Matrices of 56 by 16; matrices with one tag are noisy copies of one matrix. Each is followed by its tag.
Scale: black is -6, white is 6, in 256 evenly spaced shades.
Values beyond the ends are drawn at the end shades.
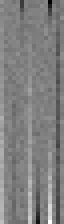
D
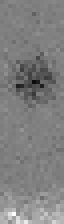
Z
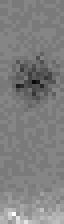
Z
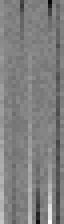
D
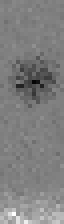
Z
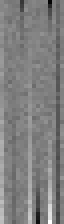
D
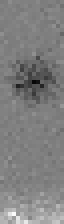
Z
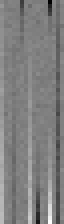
D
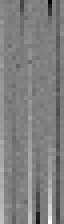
D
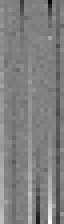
D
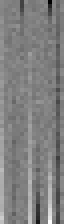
D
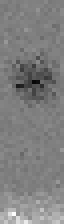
Z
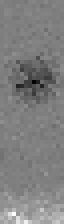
Z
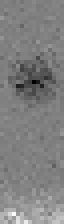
Z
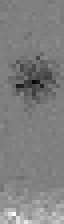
Z
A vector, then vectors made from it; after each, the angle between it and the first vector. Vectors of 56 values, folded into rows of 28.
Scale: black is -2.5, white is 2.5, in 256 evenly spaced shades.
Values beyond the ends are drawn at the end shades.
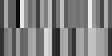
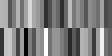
orthogonal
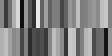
partly opposed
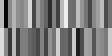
partly opposed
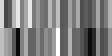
partly opposed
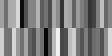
nearly opposite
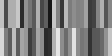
nearly opposite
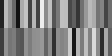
partly aligned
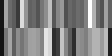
nearly parallel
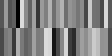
nearly parallel
